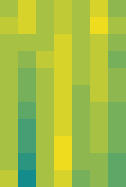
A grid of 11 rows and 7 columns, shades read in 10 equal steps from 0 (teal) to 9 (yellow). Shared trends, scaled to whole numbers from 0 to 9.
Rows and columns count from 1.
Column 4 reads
7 7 8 8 8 8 8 8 9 9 8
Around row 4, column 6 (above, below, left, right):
7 7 6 4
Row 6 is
6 4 6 8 5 7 5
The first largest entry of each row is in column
2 6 4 4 4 4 4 4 4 4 4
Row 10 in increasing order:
1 3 5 5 6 6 9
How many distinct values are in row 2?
4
